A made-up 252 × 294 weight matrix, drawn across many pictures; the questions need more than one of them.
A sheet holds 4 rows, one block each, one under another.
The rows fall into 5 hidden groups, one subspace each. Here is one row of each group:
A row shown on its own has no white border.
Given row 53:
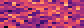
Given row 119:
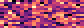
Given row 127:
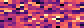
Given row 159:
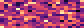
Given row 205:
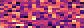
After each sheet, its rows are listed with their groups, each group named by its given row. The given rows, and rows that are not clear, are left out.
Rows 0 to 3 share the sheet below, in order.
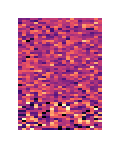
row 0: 53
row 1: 205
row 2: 159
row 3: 119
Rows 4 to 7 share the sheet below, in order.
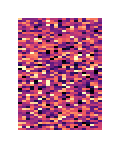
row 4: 127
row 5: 159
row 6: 159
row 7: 127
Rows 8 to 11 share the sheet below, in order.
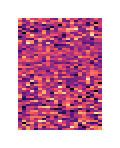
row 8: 53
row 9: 53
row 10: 205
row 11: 159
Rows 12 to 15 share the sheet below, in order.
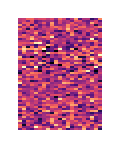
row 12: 205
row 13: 159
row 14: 127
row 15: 159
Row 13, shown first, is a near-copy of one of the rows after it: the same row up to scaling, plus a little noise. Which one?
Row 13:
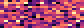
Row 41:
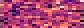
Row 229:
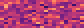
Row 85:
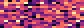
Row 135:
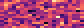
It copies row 85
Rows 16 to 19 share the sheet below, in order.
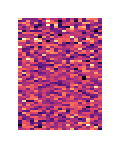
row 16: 127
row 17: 119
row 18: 53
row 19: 205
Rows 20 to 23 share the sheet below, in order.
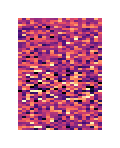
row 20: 53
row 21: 205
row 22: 159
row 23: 205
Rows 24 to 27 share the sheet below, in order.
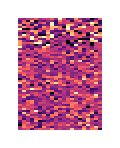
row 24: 205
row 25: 119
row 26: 53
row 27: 205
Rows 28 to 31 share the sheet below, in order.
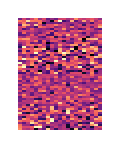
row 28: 159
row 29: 159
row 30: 205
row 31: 205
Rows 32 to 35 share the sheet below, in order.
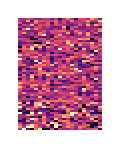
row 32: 205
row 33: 119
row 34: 119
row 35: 53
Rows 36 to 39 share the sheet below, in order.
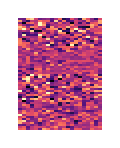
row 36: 127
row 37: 127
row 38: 119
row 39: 53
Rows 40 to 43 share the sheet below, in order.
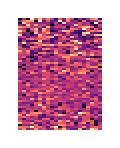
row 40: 119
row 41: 159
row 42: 159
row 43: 53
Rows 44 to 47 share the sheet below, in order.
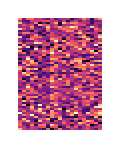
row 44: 159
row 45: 119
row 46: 119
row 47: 127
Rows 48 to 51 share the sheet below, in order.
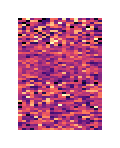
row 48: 119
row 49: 53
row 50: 53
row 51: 119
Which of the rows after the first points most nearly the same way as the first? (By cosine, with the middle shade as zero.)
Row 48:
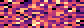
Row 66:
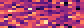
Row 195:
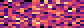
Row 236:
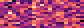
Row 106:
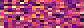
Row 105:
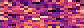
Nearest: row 195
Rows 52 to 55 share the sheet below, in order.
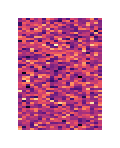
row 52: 53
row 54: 119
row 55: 127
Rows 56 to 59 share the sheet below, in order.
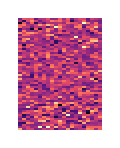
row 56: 53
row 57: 159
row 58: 119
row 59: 159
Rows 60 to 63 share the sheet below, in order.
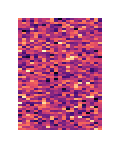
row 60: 127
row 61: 53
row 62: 159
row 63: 119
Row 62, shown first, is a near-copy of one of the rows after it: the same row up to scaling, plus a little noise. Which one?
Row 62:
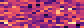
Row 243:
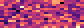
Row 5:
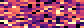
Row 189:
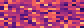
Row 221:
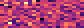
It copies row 5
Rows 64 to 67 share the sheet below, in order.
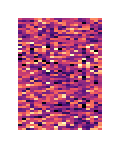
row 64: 53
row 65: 119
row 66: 53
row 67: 53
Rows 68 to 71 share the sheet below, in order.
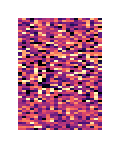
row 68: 205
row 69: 159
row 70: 127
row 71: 205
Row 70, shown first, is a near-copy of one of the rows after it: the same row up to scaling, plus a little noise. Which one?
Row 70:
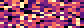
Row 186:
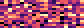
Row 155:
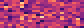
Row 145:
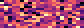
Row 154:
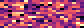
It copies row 155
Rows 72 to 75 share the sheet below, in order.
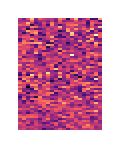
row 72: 205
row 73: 159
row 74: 119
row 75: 53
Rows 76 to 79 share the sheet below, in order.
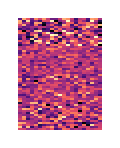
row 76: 127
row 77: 159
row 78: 159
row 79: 127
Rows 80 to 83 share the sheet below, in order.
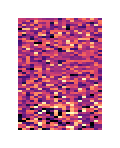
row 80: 205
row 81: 127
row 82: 159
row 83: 53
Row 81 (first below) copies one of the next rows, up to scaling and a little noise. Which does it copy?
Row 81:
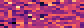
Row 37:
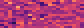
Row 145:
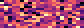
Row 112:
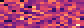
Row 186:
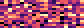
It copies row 37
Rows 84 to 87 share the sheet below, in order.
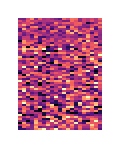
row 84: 205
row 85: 159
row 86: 53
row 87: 127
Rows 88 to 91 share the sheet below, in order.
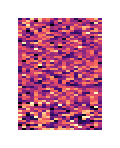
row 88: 119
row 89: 127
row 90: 127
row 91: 119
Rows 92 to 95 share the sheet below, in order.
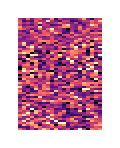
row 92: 127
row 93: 205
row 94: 119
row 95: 53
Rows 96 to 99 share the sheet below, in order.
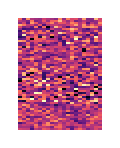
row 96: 53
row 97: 53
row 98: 53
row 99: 53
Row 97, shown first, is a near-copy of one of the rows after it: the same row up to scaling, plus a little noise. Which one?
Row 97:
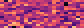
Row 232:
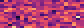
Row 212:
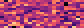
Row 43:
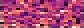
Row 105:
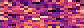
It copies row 212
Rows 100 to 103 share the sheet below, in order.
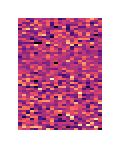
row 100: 205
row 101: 159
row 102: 127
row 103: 205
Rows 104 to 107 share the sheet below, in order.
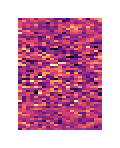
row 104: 159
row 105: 53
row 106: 127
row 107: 159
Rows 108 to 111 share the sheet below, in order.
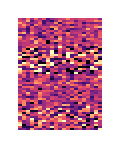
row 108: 159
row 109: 205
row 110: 127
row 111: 205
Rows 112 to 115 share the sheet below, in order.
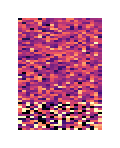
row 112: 127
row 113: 53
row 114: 127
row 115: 159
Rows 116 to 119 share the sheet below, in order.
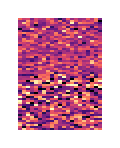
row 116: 127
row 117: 53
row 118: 127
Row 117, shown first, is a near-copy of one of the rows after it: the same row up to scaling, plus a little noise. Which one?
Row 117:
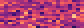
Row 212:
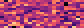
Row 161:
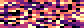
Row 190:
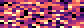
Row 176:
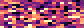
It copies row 161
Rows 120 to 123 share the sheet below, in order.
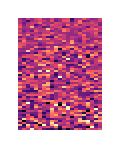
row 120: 159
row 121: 159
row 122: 119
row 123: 119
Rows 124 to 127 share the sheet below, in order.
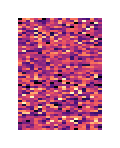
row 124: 119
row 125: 127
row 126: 127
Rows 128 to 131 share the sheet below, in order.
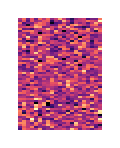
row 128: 127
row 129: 127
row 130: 205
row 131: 159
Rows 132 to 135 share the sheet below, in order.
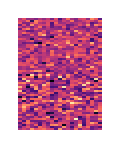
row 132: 205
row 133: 205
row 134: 119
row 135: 159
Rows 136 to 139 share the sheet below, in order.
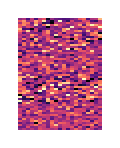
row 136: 159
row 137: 159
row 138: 53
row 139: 119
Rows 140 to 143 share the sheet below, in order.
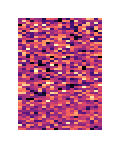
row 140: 53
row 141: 159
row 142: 53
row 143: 53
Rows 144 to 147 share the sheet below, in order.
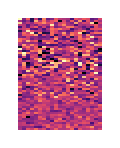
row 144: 119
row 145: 127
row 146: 119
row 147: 205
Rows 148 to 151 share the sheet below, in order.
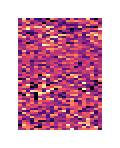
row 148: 53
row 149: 159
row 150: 159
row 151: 205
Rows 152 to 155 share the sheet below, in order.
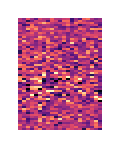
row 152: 159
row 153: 53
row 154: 127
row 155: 127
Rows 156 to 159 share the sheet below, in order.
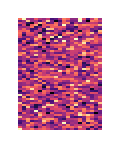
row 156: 127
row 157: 53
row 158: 53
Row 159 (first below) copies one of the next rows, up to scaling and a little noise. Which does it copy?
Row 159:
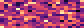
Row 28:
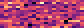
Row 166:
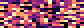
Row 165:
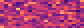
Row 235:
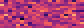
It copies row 165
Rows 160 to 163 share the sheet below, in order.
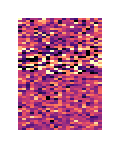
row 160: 119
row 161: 53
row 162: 159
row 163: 53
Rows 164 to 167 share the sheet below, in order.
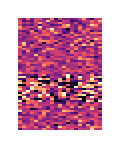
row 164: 127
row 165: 159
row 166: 159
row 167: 127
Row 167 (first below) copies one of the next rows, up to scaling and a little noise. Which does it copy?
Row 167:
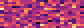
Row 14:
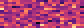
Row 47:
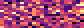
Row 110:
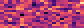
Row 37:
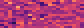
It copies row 14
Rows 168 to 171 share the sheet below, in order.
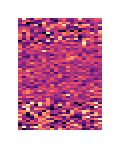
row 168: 127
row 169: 53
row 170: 53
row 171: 119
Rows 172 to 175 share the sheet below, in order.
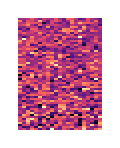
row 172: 127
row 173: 53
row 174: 119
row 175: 127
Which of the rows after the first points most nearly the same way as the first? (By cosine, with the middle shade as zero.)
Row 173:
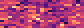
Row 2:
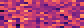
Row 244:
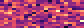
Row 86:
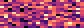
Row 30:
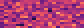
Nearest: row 2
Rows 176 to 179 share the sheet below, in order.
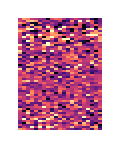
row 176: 53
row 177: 53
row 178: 159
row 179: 159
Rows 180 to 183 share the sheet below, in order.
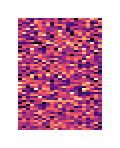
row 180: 205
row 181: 119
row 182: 119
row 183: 119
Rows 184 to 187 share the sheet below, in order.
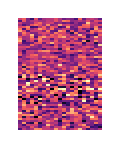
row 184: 205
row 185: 159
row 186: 127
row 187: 159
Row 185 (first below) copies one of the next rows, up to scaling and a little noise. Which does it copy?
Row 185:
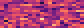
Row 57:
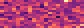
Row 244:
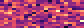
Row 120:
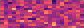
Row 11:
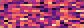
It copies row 11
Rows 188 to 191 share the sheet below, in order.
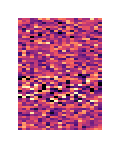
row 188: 127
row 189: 159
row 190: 53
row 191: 127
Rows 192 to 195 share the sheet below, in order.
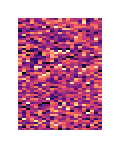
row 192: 53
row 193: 127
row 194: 119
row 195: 119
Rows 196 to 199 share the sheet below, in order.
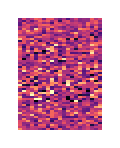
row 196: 53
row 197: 127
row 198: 205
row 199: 127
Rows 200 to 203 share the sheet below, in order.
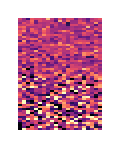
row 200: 119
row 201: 53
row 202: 53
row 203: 127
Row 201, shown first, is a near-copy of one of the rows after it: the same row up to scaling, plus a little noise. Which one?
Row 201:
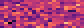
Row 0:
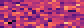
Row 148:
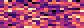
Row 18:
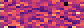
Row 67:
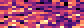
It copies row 0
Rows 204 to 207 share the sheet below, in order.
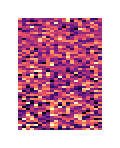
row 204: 159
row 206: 119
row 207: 119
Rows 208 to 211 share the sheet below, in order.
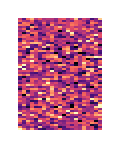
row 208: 205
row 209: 159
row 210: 159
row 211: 127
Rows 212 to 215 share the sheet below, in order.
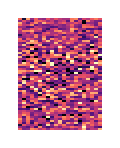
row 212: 53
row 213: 205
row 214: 127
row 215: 127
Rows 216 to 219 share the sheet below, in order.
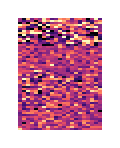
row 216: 53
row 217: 205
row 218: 127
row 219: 159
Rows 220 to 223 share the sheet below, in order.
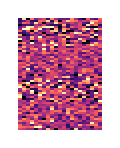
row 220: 53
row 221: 159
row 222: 205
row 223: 205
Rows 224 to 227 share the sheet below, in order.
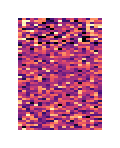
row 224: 159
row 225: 119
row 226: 127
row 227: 119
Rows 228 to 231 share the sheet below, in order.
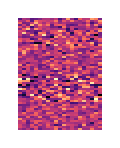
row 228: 205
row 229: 159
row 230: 159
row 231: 159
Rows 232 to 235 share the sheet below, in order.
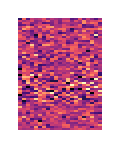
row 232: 53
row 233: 205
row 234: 119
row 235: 159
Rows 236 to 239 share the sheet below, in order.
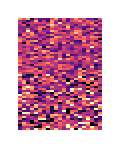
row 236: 119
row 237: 53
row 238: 119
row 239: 205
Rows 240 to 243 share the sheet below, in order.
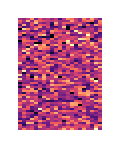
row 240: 205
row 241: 119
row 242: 119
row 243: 159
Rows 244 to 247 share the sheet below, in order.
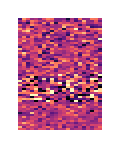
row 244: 159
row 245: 127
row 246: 205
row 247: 127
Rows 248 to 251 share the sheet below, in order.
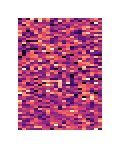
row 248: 119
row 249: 159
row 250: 53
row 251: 159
